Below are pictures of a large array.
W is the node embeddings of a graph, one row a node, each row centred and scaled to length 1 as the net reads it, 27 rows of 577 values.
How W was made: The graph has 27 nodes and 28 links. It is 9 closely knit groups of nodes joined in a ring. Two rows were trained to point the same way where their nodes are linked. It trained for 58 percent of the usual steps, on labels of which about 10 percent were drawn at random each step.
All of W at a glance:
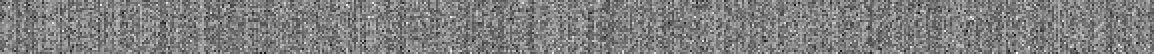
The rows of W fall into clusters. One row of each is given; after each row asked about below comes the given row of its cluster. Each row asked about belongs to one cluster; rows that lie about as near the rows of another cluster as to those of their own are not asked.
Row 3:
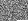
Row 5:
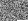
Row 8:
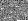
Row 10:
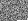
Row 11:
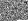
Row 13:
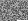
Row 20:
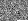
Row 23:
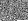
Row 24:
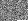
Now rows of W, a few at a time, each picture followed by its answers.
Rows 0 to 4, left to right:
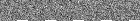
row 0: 23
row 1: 5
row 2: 23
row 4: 13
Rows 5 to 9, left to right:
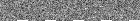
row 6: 10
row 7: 20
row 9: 24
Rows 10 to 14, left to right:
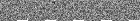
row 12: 11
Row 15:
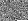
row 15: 8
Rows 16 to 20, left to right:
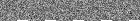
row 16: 24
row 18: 13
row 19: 8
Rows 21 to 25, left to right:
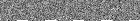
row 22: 5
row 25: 11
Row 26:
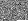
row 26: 3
